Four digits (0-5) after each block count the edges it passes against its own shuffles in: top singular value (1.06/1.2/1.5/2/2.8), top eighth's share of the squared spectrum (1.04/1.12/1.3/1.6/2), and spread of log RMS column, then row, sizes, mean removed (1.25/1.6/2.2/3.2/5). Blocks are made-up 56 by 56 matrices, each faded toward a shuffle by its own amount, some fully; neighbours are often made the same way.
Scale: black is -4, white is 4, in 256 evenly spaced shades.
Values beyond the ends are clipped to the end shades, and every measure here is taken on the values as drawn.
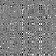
4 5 3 2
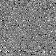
2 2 0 2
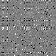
4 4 2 2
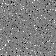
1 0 0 0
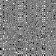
4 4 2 2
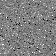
0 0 0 0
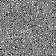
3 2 1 0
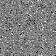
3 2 1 0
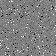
0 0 0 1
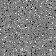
3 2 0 1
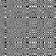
5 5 3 3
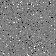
2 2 0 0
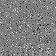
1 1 0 0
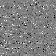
3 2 0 1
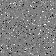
0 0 0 0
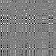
5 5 3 3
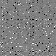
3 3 1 1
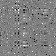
4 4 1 2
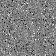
0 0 1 0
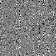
2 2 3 0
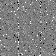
2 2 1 0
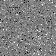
0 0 0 0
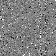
1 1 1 0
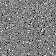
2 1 0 0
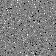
0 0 0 0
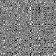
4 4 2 2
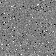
0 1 0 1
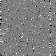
3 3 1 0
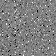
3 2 1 0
